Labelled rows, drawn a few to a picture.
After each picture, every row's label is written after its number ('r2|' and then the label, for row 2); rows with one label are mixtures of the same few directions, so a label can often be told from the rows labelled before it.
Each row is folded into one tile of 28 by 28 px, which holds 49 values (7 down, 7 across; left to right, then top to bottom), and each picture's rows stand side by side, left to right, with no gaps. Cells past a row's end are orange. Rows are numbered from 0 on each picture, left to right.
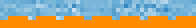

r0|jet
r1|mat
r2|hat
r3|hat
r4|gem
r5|jet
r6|jet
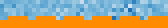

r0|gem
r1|gem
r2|jet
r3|gem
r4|hat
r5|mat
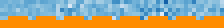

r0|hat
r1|mat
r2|gem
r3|mat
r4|mat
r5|jet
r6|jet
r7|hat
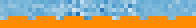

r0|mat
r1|jet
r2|jet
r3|hat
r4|hat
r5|mat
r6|gem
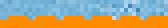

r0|gem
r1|jet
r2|mat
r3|jet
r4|hat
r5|jet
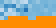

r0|jet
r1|gem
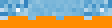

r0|hat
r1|gem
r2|hat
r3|hat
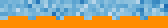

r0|hat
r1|gem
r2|jet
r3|gem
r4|jet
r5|mat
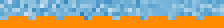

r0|gem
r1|gem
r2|gem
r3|hat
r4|hat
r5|mat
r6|jet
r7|jet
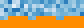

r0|gem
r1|jet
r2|gem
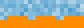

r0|jet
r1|gem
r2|mat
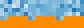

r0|gem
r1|mat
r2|jet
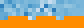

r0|gem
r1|hat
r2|mat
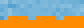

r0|mat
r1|gem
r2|jet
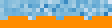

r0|mat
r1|hat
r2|gem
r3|jet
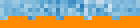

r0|mat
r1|hat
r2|mat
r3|mat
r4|hat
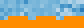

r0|jet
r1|gem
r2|jet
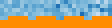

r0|gem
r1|jet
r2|gem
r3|jet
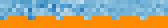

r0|hat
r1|mat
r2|jet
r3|hat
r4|jet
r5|hat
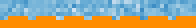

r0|hat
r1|jet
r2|hat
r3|hat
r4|mat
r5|mat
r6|mat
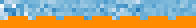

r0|gem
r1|hat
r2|hat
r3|hat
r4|jet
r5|gem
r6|gem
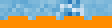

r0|hat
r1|hat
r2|jet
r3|mat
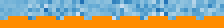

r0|jet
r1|hat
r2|jet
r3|jet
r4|mat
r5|jet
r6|hat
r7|gem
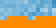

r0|jet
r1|hat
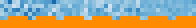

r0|gem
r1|jet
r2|gem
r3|mat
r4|hat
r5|hat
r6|jet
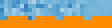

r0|mat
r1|mat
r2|gem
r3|gem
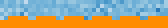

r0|jet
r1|hat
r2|mat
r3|hat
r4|gem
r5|hat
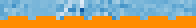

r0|gem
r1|mat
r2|hat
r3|jet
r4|mat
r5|jet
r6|jet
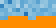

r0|gem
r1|gem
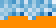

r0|jet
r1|jet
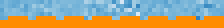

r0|mat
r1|jet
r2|gem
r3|mat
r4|gem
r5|hat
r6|gem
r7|mat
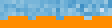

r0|jet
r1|hat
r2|mat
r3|hat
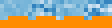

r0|gem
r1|jet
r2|mat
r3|jet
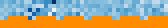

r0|jet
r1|jet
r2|jet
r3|jet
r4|gem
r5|mat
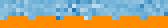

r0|jet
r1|jet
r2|hat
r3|mat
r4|jet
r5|gem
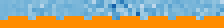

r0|jet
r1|gem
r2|mat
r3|gem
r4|gem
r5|gem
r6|gem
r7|jet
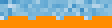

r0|mat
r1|gem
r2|hat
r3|mat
